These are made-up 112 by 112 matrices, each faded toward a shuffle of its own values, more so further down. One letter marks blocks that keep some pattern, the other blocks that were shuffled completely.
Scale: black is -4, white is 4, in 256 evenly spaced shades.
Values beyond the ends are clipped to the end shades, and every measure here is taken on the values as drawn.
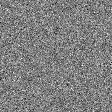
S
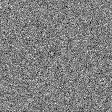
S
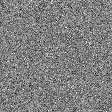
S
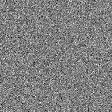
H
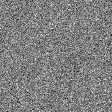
S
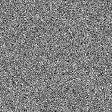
H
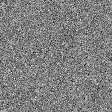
S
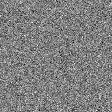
H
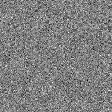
H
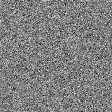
H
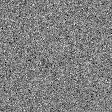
S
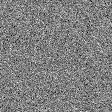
S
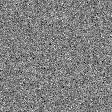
S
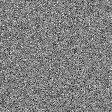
S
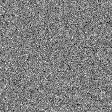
H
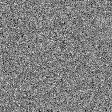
H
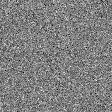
S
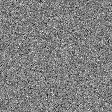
S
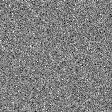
H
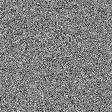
S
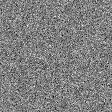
S
